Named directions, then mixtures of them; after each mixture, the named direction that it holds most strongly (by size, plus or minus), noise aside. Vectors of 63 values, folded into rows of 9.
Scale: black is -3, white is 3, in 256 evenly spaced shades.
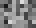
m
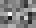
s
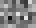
s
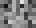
m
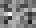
s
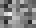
m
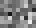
s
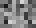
m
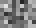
m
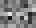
s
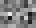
s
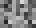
m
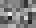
s
